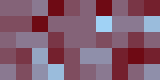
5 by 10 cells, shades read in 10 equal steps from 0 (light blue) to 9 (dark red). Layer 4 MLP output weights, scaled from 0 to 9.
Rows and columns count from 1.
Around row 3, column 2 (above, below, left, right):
6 7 5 4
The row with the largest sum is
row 1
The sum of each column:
26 28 22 30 28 23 22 30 32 25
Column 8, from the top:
5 4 5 8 8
